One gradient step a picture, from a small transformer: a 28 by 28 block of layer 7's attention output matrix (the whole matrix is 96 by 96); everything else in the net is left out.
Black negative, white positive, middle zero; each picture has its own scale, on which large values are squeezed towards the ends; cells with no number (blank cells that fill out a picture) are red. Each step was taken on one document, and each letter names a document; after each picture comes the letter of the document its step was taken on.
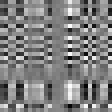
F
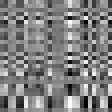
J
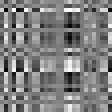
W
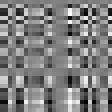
F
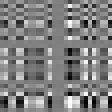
J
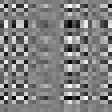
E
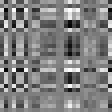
W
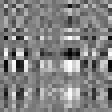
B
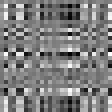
B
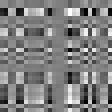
F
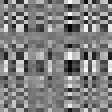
J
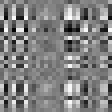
E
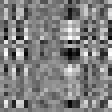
B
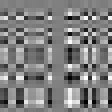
F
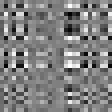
E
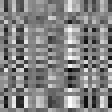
J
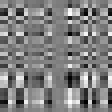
F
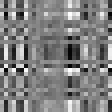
B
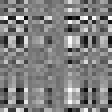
J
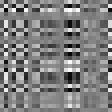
W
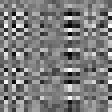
W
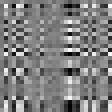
B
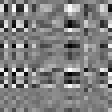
W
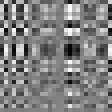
W
